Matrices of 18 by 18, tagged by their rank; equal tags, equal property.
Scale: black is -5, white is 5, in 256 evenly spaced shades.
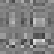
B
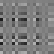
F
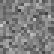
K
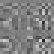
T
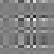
F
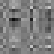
B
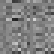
T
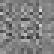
T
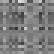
B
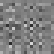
T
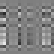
F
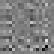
T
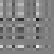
F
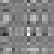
B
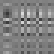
F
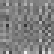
T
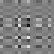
F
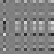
F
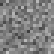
K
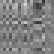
B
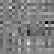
T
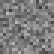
K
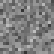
K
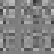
B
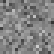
K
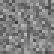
K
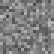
K
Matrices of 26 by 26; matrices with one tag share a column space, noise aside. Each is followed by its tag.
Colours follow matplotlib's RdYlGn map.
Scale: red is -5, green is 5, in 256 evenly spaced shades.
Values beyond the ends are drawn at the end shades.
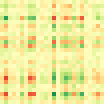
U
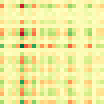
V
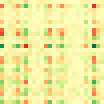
V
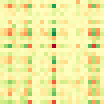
V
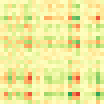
U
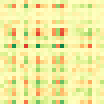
V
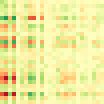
U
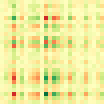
U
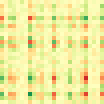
U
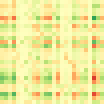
U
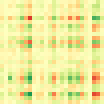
U
